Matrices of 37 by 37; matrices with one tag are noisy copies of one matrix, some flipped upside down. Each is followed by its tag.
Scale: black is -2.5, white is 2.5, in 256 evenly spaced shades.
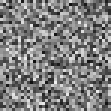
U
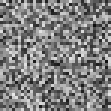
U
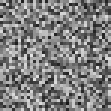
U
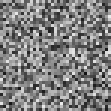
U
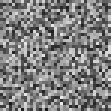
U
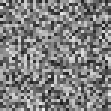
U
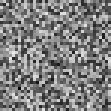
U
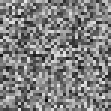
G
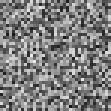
U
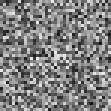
G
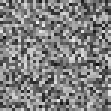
U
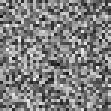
U
